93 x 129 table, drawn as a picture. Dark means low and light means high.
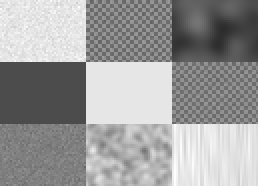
It is made of 3 by 3 panels. Panel 1,1: very high, fine-grained, faint in contrast. Panel 1,2: middling, checkered. Panel 1,3: low, smooth. Panel 2,1: low, flat. Panel 2,2: very high, flat. Panel 2,3: middling, checkered. Panel 3,1: middling, fine-grained, faint in contrast. Panel 3,2: high, blotchy. Panel 3,3: very high, streaked downward, faint in contrast.
